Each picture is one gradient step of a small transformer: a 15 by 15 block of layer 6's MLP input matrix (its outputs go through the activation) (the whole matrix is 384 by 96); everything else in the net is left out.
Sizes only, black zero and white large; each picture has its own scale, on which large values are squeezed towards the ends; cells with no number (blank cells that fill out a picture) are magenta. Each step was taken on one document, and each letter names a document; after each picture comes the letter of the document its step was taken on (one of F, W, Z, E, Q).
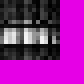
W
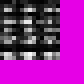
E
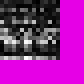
W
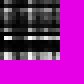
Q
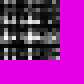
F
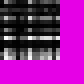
Q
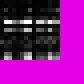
E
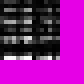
E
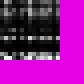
Q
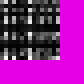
F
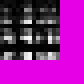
E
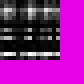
Q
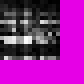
W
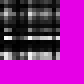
Q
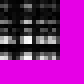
E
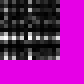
F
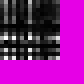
F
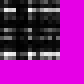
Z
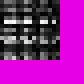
W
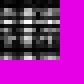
E
